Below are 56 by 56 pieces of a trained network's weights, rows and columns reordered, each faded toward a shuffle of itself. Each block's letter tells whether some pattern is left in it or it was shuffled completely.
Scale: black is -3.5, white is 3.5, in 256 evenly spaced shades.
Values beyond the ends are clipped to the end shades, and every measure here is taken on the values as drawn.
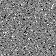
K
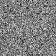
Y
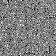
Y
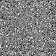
Y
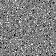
K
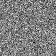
K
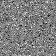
K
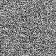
Y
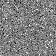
K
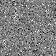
K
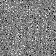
Y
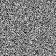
Y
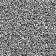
Y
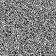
K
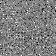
Y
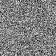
K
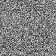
Y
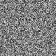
Y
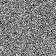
K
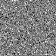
Y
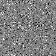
Y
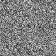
Y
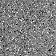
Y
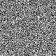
Y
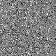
Y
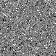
K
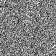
K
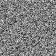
K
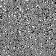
Y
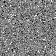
K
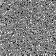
Y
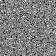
K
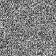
Y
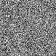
Y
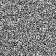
Y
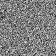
K
